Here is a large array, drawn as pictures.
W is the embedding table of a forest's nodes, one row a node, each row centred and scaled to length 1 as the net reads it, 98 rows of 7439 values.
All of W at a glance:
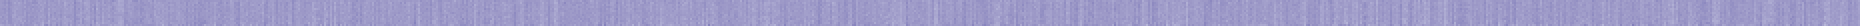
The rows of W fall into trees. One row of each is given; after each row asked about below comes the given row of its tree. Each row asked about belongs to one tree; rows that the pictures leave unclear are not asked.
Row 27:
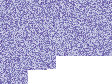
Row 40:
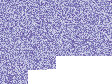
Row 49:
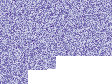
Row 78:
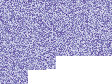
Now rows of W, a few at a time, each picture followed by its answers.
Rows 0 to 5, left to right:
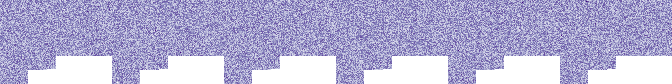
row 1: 27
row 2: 78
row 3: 40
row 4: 78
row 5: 49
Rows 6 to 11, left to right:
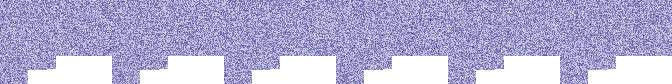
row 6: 27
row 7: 49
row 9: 49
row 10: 78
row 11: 40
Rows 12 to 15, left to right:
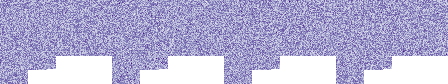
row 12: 40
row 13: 40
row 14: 49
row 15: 49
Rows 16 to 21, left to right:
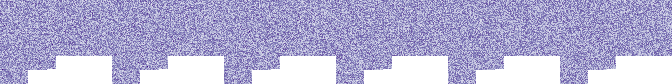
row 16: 49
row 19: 40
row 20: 40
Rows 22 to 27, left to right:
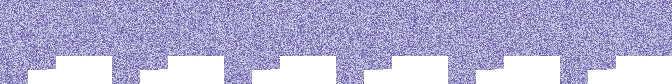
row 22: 40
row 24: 40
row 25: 40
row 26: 78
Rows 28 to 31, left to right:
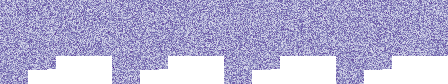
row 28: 49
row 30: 40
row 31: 78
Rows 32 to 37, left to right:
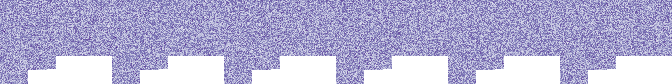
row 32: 40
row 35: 78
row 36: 78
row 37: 40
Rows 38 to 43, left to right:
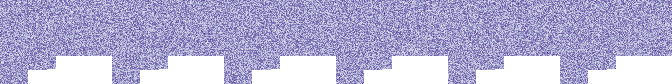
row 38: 49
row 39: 78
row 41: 78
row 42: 40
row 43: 78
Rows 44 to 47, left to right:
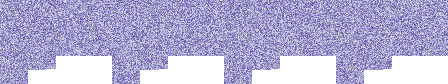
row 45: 40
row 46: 27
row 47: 49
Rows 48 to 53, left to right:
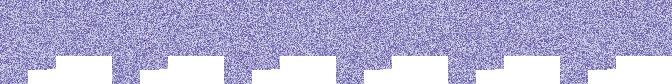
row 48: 27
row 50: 78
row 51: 78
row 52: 78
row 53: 27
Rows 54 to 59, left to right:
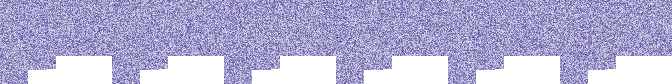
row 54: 40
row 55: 40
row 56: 27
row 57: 27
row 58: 40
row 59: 78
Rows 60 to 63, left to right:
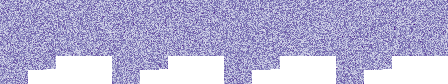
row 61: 27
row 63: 40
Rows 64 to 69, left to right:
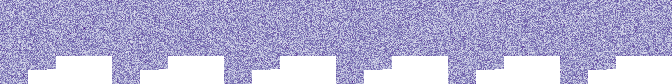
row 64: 40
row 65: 40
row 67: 78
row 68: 40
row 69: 40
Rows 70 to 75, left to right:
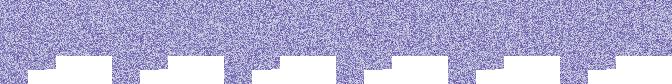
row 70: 78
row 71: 78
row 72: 49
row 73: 40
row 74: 40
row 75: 78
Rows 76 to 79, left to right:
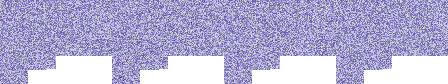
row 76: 78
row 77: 49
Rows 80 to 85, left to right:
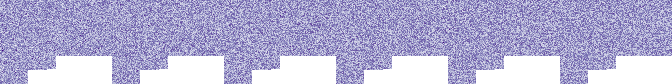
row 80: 27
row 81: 78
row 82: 27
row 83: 40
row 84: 78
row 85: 78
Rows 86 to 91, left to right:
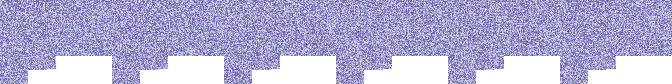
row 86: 78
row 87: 78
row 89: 40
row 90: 40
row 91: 78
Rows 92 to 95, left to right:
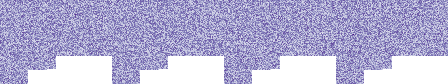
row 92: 78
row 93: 78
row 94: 78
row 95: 78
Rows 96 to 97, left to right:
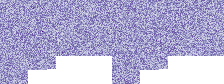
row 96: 40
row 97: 78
